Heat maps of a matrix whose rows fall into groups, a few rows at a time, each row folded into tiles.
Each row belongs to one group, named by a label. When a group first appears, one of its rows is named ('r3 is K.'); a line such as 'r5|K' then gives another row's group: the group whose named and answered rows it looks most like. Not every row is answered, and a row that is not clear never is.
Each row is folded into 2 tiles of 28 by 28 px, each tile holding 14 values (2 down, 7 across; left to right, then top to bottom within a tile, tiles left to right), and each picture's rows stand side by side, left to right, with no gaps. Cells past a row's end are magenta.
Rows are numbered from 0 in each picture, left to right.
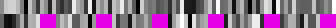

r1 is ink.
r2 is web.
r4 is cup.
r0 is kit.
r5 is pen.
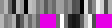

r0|web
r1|cup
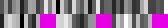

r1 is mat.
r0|pen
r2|pen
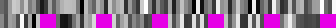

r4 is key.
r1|kit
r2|web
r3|key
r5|mat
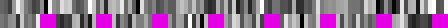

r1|kit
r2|web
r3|ink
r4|web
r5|pen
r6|web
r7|mat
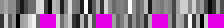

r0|cup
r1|key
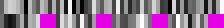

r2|cup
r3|pen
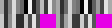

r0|key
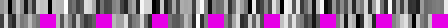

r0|cup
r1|web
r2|web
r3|kit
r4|key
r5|mat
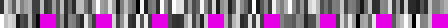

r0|mat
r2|key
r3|kit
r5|kit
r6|pen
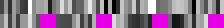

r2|mat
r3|kit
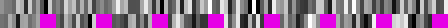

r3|mat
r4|key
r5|cup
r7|mat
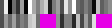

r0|cup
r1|ink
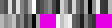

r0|ink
